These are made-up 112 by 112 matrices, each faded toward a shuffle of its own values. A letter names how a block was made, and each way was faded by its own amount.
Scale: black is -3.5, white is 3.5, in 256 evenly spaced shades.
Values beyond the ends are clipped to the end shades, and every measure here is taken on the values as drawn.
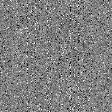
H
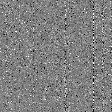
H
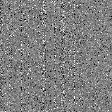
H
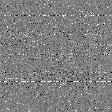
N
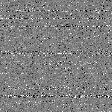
N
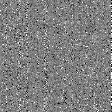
H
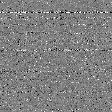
N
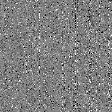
H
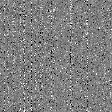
H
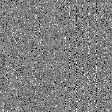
H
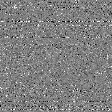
N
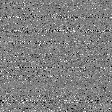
N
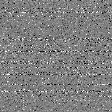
N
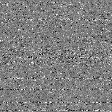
N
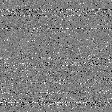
N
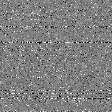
N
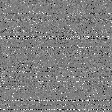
N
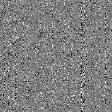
H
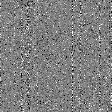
H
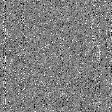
H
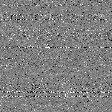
N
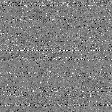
N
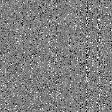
H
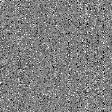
H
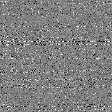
N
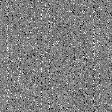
H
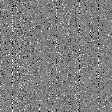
H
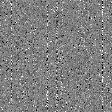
H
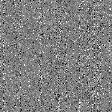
H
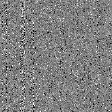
H
